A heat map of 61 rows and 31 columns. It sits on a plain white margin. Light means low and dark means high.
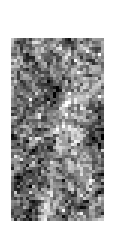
Average level on the scale: 50%. Histogram: bell-shaped. Mirror symmetry: none.
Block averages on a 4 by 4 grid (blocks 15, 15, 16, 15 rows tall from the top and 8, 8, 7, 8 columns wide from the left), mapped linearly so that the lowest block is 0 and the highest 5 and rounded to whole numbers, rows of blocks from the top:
3 3 2 1 / 3 4 0 2 / 3 3 0 3 / 5 1 3 2
